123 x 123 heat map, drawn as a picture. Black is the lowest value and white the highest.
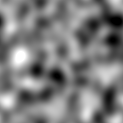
The top right is the ninth with the lowest average. The halves do not mirror each other. On average the colour sits 50% of the way up the scale. The field is smooth, with broad soft blobs. There are no lone odd cells.
